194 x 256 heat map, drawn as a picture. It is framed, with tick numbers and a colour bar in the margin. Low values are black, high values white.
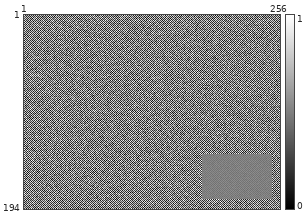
An odd patch, calmer than its surroundings, sits in the bottom right. The field is checkered. The values fall into two levels. The bottom right is the calmest part. No overall slope runs across the table. No single row or column stands out from its neighbours.
